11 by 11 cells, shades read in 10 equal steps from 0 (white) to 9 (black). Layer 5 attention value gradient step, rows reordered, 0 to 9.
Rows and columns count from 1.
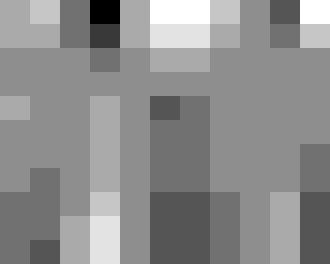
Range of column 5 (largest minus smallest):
1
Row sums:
34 37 43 44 45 45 46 47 50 48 49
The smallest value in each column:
3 2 3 1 3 0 0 2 4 3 0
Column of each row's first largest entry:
4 4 4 1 6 6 6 2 6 6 2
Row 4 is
4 4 4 4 4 4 4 4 4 4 4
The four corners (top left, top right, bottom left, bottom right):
3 0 5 6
